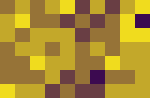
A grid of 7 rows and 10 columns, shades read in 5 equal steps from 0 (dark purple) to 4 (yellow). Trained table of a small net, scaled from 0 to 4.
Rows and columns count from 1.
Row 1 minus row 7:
-2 0 -1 2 2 0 2 -2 0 1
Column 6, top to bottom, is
1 2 1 2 2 2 1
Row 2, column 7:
1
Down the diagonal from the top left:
2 4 3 2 3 2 1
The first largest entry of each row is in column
5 2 9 2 3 4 1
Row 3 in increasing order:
1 2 2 2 3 3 3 3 4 4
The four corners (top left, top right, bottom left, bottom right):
2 4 4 3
